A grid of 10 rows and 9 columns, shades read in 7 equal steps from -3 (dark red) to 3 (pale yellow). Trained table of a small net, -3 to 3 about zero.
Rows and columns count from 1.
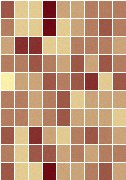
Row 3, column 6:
0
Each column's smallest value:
-1 -2 -2 -3 -1 -1 -2 -1 -1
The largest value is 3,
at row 5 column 1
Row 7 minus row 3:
-1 2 3 -2 -3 1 1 1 1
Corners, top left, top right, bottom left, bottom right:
-1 0 -1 1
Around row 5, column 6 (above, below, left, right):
-1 2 0 -2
